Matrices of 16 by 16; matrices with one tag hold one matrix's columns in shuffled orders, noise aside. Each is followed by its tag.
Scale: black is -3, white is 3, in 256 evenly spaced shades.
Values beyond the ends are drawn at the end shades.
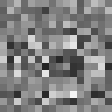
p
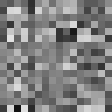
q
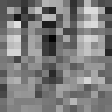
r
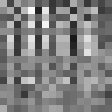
r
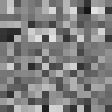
q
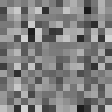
q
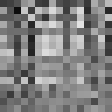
r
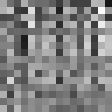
r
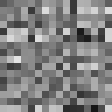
q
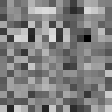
q
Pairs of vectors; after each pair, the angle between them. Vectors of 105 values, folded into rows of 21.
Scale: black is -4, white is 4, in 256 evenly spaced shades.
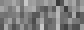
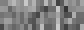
nearly parallel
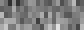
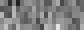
nearly parallel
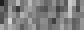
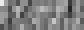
nearly opposite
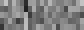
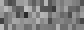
partly opposed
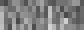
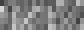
partly aligned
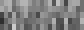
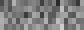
partly opposed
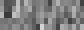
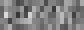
partly opposed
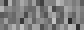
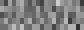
nearly parallel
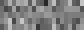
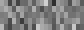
nearly opposite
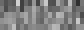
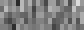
nearly opposite
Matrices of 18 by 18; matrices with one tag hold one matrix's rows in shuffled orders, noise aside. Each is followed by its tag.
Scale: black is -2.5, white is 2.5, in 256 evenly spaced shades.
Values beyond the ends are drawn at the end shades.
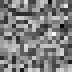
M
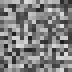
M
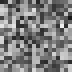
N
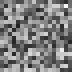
M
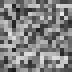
M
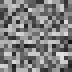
M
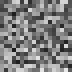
M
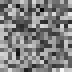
N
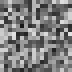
N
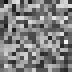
M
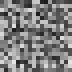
N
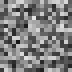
M
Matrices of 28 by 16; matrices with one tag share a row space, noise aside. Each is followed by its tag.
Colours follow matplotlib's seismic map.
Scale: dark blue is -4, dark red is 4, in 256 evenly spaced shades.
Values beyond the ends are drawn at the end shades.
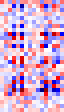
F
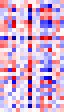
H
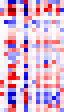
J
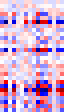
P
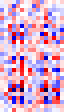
F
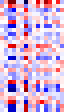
J
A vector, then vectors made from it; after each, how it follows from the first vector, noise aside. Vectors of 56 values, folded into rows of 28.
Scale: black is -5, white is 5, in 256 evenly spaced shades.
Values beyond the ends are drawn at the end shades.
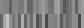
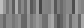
wrapped around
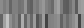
copied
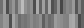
wrapped around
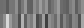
copied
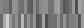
copied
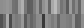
wrapped around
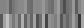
copied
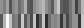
scaled up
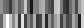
scaled up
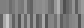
copied
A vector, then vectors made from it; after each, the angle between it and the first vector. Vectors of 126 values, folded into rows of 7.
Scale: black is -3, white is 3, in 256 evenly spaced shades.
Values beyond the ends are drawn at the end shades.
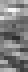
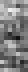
nearly parallel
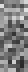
partly aligned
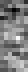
nearly opposite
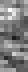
nearly parallel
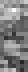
nearly parallel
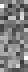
orthogonal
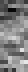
nearly opposite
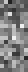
partly opposed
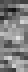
nearly opposite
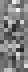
partly aligned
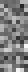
orthogonal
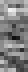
nearly parallel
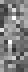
orthogonal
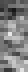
nearly opposite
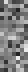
partly opposed
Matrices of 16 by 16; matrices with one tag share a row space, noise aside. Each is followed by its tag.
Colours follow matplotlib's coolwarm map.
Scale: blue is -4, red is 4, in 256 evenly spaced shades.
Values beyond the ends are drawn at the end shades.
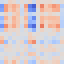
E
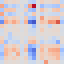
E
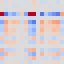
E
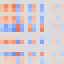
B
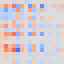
B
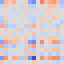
E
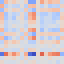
E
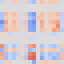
E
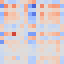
E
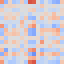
E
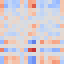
E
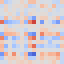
E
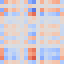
E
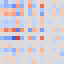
B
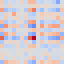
E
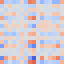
E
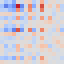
B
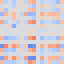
E
